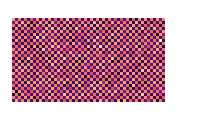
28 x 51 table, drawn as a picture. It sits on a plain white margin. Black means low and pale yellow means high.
Seam: none. Slope: none. Grain: checkered. Average level on the scale: 50%. Histogram: two levels.
